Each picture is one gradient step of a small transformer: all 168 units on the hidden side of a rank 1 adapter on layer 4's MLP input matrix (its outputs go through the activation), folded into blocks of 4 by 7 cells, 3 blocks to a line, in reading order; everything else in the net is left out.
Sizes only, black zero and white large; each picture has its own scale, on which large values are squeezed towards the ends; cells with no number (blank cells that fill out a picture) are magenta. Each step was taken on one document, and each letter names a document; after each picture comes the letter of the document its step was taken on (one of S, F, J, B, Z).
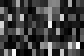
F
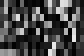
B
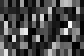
B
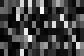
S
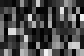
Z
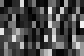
Z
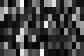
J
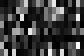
F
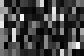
F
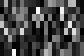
B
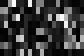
S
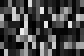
S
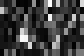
J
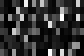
F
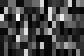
S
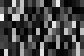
S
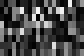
B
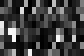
Z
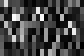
B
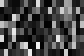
Z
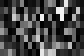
B
